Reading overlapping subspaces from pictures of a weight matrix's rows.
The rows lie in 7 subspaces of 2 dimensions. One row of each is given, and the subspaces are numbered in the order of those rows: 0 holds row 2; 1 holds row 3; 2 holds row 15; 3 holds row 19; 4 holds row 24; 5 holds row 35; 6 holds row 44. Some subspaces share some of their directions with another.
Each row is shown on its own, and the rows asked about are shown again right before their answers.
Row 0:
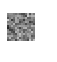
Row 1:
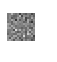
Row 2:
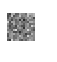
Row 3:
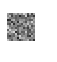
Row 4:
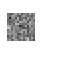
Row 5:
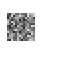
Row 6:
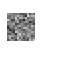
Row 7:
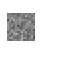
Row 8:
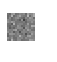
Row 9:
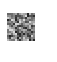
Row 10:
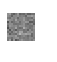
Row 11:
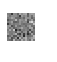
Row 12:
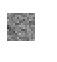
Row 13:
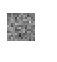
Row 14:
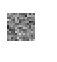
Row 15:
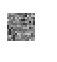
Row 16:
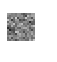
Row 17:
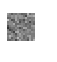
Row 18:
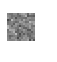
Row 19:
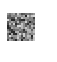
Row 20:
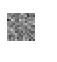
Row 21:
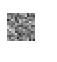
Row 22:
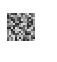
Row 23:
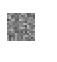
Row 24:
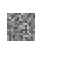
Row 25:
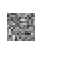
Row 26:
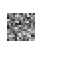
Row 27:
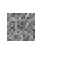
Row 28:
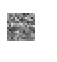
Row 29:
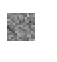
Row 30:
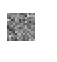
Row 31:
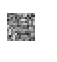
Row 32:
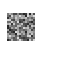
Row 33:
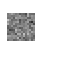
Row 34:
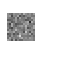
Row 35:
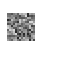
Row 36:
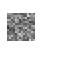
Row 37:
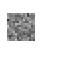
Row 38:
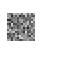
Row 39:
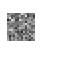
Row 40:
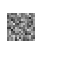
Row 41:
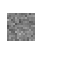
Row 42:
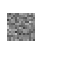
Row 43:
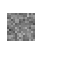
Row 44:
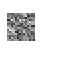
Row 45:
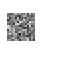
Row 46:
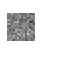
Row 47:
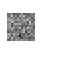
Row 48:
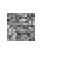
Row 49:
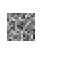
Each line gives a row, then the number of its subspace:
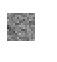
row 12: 4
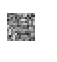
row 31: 2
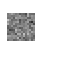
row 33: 5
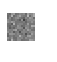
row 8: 0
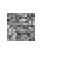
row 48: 2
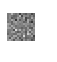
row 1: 5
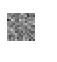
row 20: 4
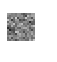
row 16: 6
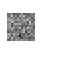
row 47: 1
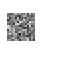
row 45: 4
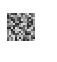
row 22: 2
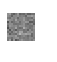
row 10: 0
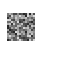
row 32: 1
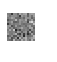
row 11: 5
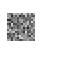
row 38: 1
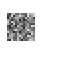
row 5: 0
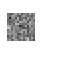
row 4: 4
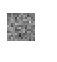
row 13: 1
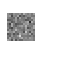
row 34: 1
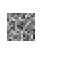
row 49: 3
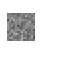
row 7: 3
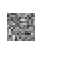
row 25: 2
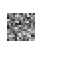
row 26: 6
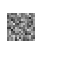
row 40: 2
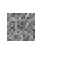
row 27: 3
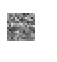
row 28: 6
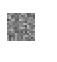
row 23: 4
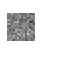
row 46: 5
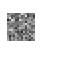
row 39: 4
